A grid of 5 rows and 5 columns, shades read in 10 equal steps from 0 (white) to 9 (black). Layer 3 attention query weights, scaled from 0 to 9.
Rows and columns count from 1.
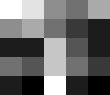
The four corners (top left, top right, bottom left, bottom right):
0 3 8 9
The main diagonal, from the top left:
0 3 2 5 9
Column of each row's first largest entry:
4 5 1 5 2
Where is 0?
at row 1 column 1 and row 5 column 3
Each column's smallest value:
0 1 0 5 3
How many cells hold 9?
2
